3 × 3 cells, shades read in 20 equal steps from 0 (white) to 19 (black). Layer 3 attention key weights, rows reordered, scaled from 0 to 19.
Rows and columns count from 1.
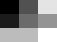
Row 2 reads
17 11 8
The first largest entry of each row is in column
1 1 1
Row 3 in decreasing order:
5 5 0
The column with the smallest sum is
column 3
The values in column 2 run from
5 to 13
